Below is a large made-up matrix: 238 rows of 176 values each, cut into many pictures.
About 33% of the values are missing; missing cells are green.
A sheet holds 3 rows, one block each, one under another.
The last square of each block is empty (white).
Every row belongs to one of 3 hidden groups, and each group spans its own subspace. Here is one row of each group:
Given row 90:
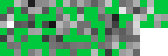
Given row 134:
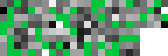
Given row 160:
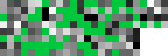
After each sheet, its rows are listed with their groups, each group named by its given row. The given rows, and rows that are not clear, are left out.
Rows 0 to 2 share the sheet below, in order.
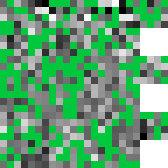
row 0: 160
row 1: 160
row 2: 134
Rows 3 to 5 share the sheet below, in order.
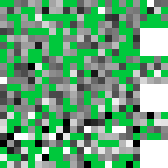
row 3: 160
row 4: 160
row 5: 90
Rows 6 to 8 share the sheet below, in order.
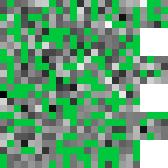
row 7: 134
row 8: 90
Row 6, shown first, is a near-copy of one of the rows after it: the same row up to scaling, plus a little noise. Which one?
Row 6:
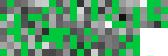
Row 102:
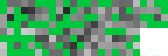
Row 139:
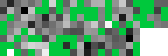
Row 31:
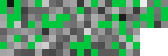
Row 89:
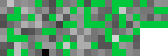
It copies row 31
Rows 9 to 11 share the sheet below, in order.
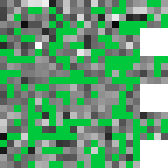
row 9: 160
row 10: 160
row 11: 134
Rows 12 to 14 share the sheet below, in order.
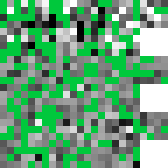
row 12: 160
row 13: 90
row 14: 160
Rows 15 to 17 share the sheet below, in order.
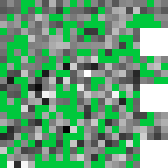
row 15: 134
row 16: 90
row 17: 134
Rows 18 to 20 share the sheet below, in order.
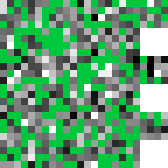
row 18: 160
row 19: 90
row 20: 160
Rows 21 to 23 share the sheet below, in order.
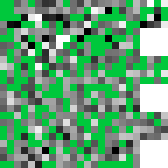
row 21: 90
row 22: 160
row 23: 90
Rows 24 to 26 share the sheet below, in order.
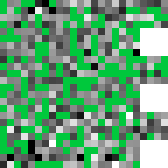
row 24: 160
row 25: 90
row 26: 134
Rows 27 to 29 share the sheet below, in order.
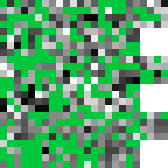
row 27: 160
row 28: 134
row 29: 90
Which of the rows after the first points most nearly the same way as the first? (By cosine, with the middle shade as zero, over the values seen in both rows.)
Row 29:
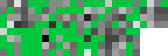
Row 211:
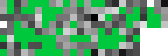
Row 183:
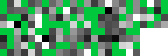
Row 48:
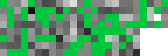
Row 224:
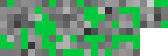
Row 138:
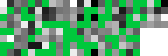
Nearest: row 183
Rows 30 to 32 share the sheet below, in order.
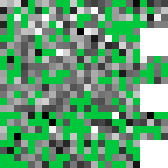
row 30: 90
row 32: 160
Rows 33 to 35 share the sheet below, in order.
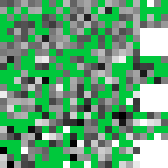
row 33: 90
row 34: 134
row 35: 134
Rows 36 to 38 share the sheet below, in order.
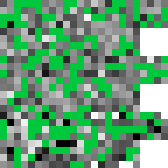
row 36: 90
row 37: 160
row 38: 160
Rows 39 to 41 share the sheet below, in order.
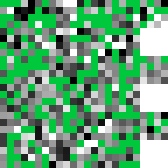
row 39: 160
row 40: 134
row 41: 90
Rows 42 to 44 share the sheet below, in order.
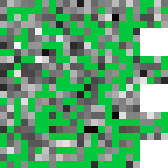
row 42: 134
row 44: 160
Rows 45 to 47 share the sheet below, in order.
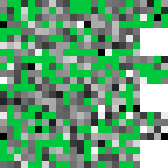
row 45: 160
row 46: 160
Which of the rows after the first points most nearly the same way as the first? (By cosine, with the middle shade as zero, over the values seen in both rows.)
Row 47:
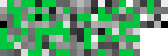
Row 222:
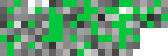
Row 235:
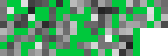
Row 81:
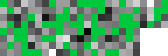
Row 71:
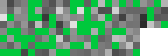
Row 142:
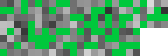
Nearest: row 235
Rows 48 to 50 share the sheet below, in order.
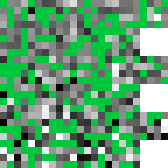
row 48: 160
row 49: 134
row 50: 134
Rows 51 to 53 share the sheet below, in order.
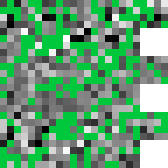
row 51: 90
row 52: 160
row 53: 90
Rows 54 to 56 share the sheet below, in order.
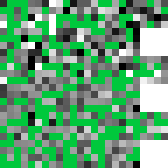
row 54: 160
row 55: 160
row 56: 160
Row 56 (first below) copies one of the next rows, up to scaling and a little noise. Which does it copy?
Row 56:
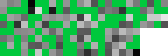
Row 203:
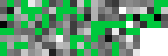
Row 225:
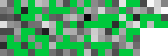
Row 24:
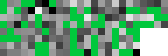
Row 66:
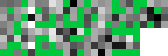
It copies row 24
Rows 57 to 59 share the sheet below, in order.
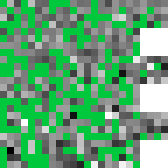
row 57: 90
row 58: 134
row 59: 160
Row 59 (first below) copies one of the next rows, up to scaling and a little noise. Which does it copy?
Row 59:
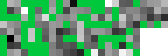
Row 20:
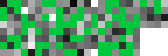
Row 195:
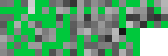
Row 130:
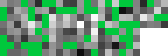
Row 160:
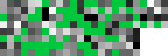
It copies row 20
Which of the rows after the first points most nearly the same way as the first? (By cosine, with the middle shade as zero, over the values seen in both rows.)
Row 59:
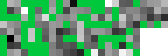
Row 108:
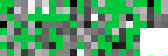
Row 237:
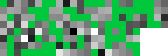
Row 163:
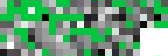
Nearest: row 108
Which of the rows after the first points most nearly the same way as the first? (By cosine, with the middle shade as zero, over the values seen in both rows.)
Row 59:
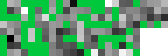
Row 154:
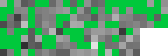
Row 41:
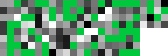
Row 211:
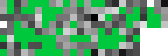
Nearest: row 41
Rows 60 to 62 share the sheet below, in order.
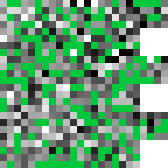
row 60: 134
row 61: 160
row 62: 90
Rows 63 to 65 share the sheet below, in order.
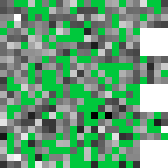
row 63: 134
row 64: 90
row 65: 160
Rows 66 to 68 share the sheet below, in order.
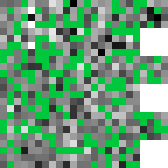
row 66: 160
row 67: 134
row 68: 134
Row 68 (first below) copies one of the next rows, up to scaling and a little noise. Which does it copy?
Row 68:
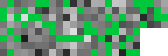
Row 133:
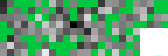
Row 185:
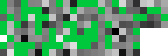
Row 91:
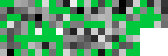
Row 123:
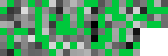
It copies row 185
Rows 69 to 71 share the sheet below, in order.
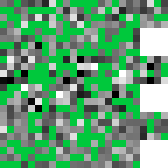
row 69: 160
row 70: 90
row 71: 134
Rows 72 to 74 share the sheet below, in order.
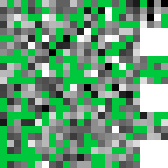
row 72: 90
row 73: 160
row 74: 134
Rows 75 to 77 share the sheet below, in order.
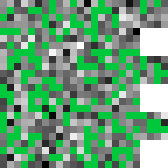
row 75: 134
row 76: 134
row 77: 134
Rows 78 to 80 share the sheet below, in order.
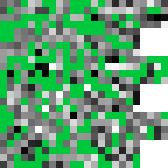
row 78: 160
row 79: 160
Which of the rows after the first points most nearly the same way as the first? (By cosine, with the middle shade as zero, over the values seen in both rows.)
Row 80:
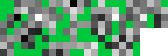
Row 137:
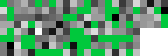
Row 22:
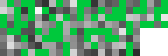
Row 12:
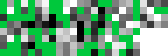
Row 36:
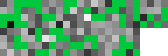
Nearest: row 36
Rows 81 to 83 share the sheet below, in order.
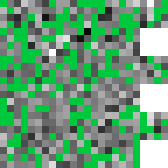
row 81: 90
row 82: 134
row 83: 90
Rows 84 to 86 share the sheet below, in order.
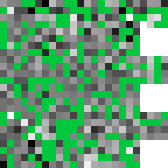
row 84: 160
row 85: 90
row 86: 134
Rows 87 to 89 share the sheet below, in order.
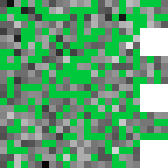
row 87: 134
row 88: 160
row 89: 134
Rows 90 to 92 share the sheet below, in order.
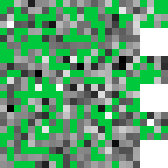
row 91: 134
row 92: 160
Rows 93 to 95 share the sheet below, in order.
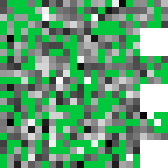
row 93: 160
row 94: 134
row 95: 160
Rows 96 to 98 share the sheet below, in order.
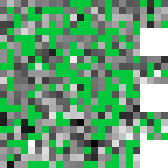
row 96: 90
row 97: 160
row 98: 134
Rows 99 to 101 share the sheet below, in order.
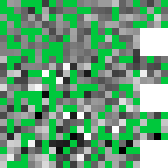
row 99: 160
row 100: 90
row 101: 134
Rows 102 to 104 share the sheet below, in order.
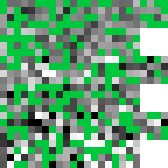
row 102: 134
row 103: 160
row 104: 134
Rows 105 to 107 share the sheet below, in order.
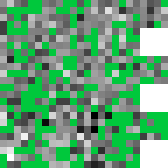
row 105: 90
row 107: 160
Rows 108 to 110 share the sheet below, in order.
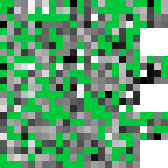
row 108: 160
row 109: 160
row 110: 134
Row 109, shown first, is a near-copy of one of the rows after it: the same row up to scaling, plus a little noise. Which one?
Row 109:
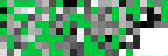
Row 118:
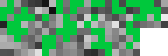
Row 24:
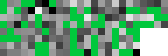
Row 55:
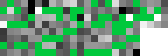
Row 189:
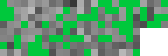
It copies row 189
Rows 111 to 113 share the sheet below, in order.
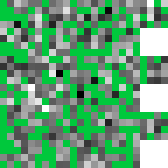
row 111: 90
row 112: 134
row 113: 90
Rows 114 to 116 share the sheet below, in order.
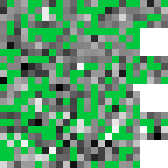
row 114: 160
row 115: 134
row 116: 134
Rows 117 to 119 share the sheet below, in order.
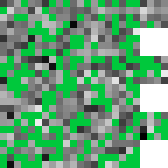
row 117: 134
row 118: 160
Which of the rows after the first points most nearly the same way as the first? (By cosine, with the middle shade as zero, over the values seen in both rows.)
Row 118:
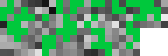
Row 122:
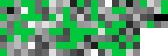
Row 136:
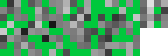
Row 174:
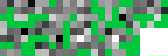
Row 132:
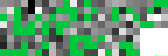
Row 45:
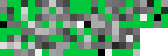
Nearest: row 45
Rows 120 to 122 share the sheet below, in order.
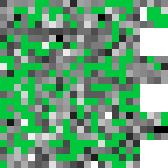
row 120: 134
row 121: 134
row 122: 160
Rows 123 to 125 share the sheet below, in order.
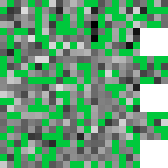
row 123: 134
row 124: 134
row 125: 160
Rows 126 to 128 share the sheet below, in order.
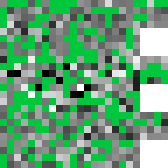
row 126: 90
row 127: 90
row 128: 134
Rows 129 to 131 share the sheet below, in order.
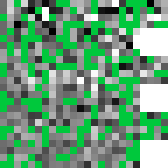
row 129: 160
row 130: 160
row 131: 160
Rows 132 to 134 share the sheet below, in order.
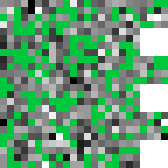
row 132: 160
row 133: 134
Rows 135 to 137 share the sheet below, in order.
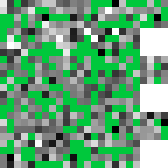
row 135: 160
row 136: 90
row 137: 134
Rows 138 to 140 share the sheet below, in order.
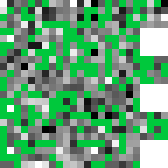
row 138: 160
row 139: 134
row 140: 160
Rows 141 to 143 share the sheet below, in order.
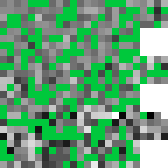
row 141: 90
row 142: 90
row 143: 160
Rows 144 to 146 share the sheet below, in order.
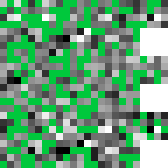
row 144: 90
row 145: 90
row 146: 90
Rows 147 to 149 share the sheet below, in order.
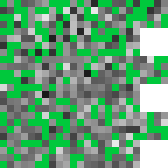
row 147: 90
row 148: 90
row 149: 160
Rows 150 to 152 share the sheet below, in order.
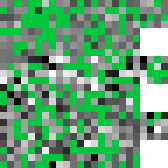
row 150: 160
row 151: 160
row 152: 90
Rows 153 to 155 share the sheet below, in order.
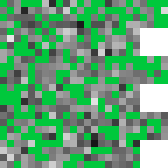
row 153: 160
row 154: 134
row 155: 134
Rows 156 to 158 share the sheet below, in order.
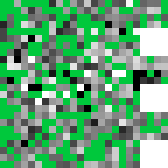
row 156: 134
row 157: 90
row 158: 90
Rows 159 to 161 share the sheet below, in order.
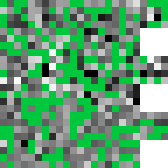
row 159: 90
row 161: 90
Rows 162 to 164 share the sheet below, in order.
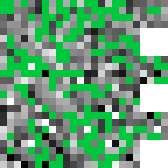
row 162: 134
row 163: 160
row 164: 160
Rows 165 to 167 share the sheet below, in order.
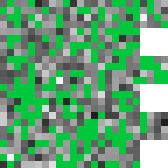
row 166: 134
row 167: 160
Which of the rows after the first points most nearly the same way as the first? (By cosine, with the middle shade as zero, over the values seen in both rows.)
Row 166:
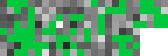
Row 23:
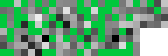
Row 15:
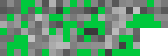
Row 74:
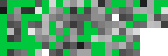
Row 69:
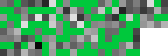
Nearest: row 74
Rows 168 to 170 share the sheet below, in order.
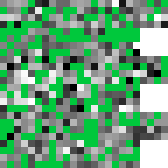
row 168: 160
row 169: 160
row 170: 90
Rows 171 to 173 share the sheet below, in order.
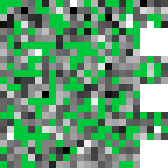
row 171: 134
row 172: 90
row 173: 90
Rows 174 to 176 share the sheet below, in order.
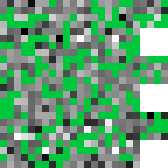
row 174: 90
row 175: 134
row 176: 90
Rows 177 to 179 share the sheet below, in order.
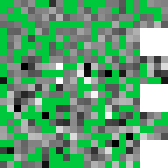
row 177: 134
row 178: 134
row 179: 160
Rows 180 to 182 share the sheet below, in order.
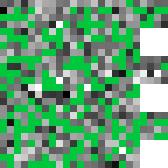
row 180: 134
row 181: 90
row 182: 134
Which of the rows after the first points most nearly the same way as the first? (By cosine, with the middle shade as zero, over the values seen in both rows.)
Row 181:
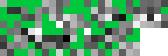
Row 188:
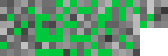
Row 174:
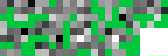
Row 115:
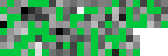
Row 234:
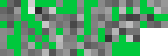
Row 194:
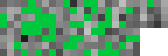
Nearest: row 174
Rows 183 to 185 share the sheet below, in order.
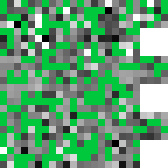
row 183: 90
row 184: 90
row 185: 134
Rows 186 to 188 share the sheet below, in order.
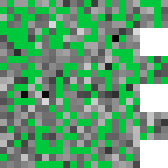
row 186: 134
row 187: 90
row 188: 90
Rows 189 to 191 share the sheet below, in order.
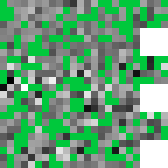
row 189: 160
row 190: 90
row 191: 90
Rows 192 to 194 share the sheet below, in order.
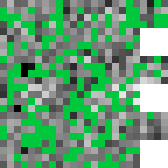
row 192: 90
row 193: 134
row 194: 134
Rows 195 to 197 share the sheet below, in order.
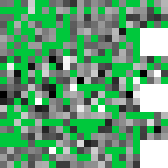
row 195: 160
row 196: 160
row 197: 90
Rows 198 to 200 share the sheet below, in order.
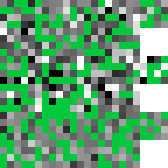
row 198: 90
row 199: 160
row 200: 134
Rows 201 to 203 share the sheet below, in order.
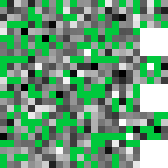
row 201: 90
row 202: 90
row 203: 160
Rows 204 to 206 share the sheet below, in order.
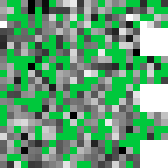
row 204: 160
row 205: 160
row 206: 134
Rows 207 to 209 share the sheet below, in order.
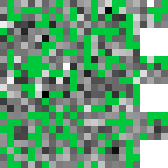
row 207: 90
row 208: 90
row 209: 90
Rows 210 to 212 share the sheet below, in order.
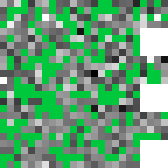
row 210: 90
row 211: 160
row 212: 134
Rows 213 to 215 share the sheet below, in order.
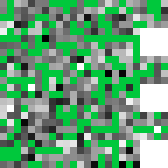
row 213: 90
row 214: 134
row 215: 160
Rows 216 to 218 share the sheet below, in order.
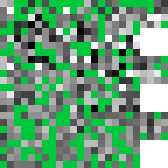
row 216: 160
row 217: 160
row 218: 90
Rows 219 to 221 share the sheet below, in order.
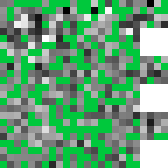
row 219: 90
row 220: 160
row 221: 90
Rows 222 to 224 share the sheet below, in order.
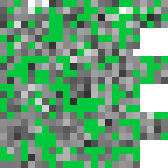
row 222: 160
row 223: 134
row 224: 90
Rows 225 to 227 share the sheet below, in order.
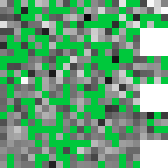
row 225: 160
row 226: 134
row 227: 90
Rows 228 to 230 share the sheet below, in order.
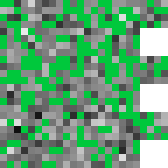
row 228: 90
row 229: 160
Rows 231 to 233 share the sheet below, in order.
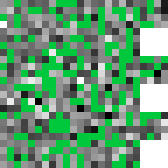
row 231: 160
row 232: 160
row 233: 160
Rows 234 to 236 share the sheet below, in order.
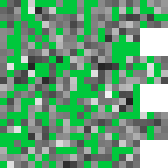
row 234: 160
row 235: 160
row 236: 134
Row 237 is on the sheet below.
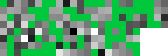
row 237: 134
